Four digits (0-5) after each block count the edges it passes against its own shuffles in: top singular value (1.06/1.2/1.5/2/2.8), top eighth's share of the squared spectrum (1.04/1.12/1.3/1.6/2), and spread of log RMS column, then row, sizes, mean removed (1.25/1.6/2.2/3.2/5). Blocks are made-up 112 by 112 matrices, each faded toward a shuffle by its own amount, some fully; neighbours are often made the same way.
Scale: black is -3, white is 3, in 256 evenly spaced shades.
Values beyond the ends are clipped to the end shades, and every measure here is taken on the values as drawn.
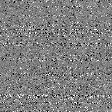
2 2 2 4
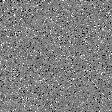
0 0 0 1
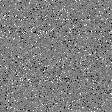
1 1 0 1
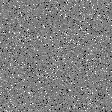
0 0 0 0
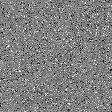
0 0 0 0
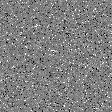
0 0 0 0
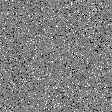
0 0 0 0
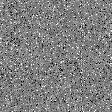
3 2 1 0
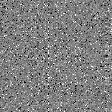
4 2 2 1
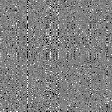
5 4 3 2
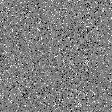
3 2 1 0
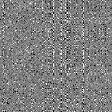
5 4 3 3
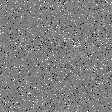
2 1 0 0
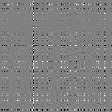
5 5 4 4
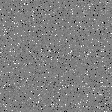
2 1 0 1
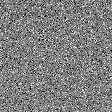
1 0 0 0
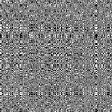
5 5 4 4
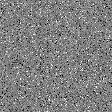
0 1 1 0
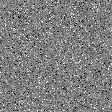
0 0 1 0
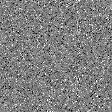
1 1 2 0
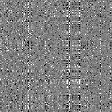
5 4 3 2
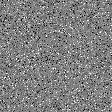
2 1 0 0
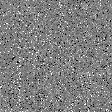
3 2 1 1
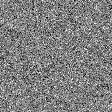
2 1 0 0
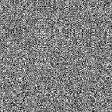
4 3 2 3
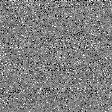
1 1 0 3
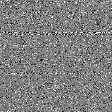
2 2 0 3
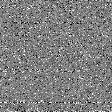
2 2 0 2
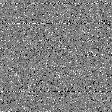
2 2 0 2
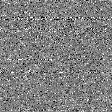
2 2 0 3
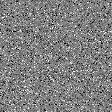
1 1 0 2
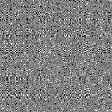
5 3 2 3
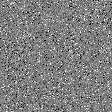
2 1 0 0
